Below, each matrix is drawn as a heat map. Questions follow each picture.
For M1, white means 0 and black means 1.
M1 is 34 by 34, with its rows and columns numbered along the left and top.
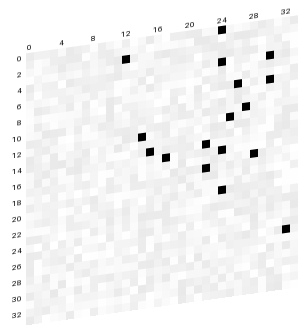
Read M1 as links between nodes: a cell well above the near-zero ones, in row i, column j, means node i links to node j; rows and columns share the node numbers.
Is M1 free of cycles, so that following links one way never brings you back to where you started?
yes
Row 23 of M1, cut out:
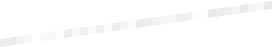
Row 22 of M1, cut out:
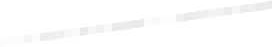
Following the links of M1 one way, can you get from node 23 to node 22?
no
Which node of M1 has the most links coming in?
node 24
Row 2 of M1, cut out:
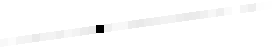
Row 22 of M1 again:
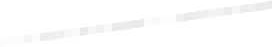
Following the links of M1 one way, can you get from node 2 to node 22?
yes
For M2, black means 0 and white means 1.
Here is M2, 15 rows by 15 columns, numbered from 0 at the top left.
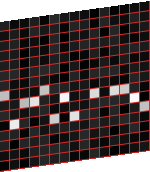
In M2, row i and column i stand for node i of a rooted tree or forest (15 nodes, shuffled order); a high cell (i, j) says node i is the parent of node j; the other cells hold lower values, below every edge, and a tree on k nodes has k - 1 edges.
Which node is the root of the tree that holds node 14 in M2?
10
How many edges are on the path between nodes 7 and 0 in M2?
1
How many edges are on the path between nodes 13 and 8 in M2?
2
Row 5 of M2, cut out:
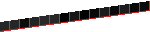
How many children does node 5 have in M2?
0
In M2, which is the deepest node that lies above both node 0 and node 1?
10
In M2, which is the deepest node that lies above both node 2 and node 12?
8
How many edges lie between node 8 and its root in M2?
0
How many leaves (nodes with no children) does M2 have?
11
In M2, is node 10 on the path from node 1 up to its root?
yes
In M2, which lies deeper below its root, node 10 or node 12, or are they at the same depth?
node 12
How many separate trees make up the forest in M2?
2
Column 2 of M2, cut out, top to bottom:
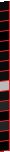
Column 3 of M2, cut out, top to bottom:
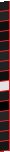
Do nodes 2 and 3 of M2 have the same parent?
yes
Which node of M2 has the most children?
8
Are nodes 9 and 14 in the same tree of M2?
no
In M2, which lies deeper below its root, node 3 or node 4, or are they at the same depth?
node 4
